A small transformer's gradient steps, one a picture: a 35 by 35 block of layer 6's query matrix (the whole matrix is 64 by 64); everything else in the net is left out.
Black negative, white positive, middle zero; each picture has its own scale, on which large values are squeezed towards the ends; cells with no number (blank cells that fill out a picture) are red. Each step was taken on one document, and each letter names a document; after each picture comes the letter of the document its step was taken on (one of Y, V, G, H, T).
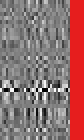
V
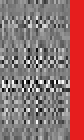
V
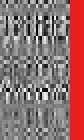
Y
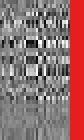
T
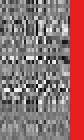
T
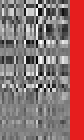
T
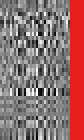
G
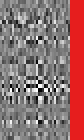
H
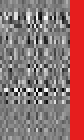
Y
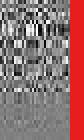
T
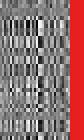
H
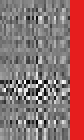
H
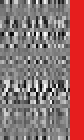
V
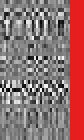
V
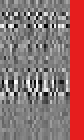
Y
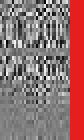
T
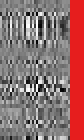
H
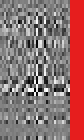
H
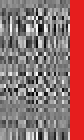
G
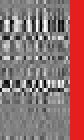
V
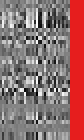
T
